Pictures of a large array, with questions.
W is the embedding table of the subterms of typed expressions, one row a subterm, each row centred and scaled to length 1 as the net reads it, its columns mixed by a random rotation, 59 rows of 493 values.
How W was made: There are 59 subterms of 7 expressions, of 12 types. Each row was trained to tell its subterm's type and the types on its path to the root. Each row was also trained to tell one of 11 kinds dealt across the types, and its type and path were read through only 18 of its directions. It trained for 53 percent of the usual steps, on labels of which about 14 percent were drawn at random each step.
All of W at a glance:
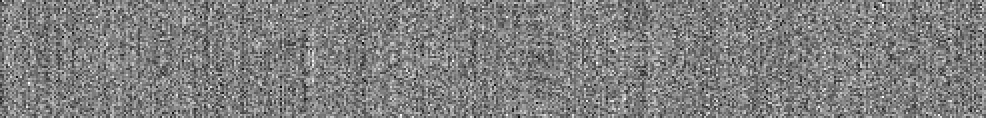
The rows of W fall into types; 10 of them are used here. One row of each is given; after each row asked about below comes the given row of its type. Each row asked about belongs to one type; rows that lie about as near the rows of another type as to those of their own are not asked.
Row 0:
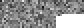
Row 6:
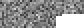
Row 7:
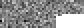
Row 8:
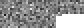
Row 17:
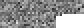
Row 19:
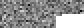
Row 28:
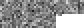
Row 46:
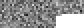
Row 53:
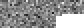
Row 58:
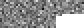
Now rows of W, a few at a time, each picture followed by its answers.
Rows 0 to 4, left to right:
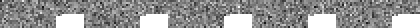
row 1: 53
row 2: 6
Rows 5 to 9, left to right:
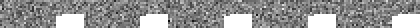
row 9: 53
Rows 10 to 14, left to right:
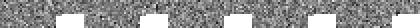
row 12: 6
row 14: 19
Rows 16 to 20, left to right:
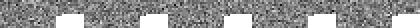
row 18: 8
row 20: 53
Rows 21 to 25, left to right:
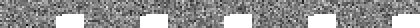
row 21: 28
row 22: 17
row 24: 7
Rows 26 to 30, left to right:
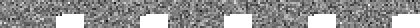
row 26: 17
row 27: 46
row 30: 19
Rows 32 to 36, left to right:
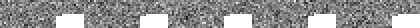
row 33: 46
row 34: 17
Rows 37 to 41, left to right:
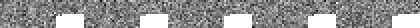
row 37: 53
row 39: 28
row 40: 19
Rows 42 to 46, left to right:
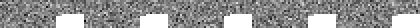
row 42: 58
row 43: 7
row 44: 17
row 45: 7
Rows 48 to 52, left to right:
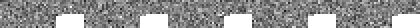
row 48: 6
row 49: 7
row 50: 53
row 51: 7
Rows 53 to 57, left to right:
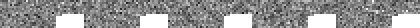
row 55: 17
